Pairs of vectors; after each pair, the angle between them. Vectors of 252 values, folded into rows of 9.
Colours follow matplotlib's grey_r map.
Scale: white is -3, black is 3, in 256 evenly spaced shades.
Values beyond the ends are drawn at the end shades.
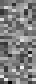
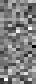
partly aligned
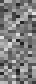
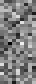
nearly opposite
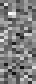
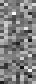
partly aligned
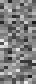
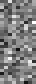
nearly opposite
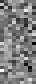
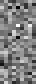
orthogonal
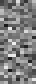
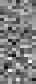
nearly opposite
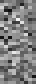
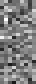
partly opposed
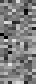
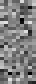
orthogonal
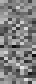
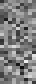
nearly opposite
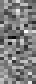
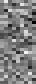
partly aligned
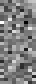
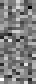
orthogonal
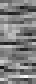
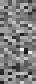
orthogonal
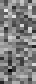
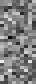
orthogonal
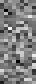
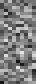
nearly parallel
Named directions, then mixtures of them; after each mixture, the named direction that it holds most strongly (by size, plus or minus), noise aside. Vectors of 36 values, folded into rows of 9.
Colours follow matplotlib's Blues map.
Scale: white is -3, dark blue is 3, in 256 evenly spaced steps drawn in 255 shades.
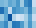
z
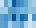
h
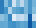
h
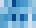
h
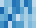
z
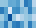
z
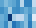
z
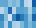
z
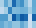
h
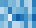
z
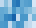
h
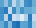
z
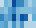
h
